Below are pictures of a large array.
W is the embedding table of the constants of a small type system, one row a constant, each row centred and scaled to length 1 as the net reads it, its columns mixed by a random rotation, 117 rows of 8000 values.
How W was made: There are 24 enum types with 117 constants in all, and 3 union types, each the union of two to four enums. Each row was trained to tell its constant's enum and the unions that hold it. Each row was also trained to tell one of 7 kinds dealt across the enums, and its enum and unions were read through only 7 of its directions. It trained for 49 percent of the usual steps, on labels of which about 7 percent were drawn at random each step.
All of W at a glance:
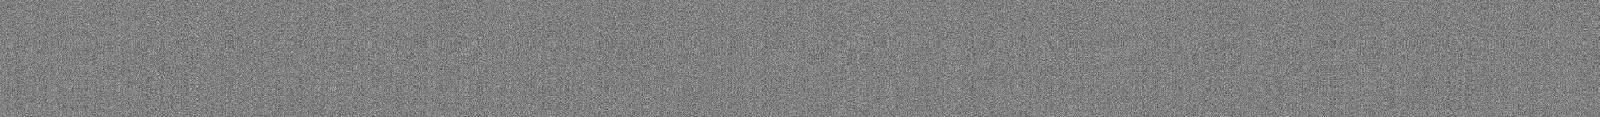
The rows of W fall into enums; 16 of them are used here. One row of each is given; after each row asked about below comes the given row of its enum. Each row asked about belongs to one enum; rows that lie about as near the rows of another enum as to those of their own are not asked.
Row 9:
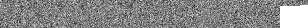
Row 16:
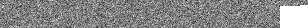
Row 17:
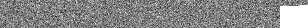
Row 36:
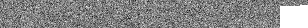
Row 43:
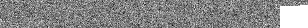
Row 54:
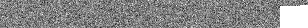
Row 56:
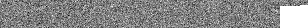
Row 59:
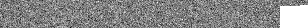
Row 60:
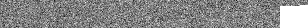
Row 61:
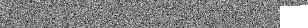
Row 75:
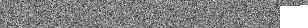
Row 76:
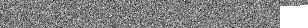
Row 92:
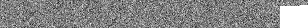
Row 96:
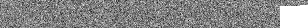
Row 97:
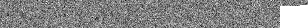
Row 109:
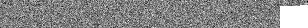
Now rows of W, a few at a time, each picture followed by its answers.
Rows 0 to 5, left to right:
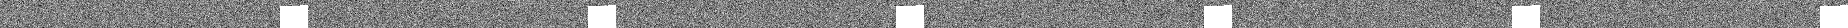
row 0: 109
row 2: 92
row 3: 36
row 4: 17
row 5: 9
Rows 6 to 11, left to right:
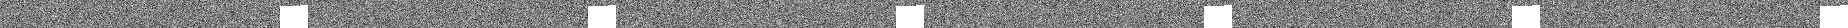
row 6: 109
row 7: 75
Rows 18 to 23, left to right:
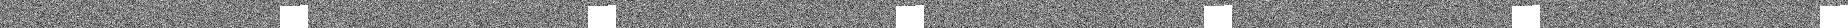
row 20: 60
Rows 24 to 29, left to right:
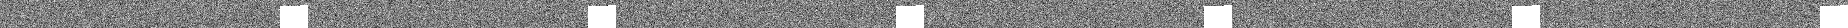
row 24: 9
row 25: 9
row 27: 109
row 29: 43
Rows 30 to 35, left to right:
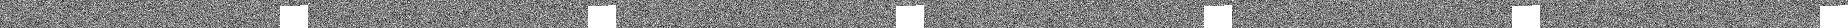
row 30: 56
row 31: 59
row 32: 43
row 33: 59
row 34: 54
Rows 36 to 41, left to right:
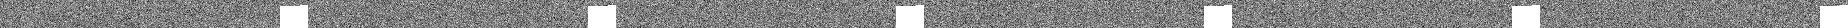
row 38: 92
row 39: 56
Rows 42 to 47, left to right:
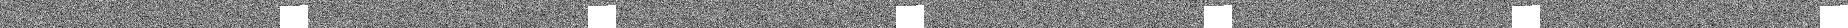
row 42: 96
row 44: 61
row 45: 92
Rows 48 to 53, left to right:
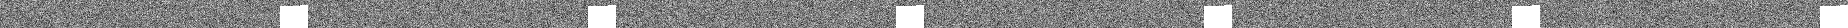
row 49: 75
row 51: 9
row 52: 17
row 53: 54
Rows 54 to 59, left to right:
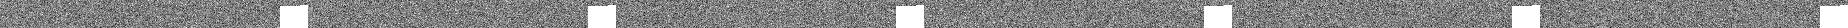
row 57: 96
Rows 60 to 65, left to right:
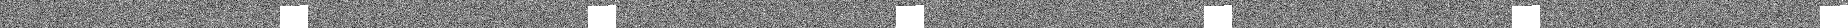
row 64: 60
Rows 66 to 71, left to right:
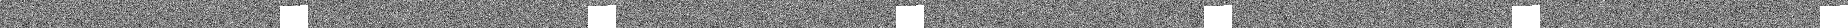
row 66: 109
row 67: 96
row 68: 61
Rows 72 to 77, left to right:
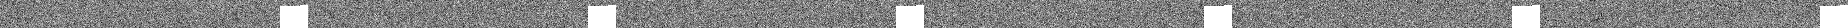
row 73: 97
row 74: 9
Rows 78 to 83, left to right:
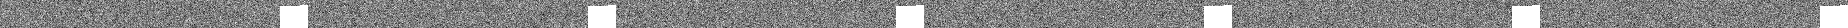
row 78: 96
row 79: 36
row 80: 97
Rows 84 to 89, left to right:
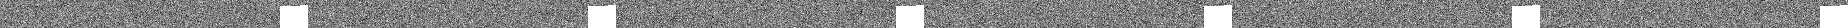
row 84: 16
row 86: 36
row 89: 97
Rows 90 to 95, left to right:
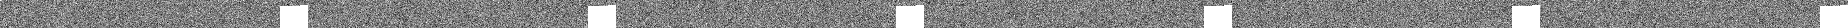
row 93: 109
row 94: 54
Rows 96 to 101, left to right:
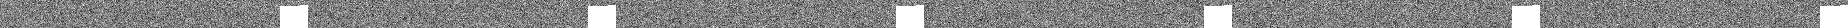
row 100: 76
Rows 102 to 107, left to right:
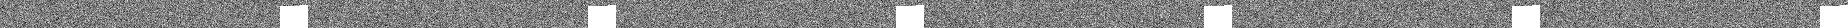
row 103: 36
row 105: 76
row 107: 17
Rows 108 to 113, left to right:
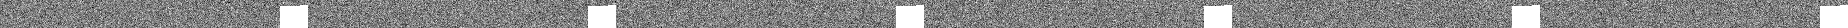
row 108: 97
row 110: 76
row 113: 92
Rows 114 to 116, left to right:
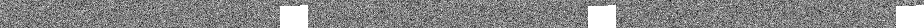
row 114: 56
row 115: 54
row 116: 96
